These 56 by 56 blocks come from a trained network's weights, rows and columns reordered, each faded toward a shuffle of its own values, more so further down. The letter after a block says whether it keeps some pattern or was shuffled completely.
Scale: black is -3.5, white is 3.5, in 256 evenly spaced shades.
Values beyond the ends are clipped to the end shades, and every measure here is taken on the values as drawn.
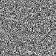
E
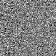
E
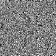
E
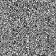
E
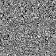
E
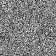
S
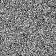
S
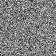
S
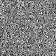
E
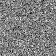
S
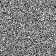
S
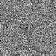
E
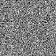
E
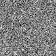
S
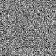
E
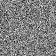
S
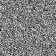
E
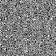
E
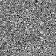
E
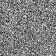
S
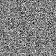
E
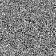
E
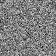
S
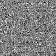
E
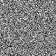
E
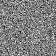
S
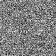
E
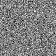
S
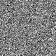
S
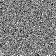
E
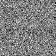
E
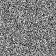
S
